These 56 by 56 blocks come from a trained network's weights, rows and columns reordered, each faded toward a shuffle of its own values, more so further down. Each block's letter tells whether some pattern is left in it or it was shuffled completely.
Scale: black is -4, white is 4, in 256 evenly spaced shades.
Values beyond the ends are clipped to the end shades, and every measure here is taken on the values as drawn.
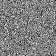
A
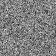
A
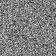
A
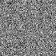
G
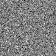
A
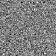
G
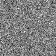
A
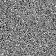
A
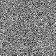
G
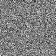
G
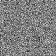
G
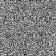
G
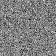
A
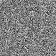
A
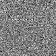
G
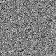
A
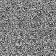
G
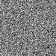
A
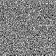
G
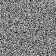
A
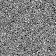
A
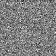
G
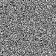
G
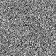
G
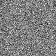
A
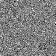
G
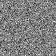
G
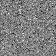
A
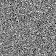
A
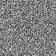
G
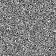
A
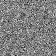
A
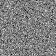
A
